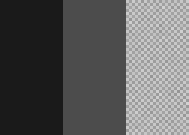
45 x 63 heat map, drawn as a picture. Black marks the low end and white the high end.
The table splits into one row of 3 panels. Panel 1,1: very low, flat. Panel 1,2: low, flat. Panel 1,3: high, checkered.
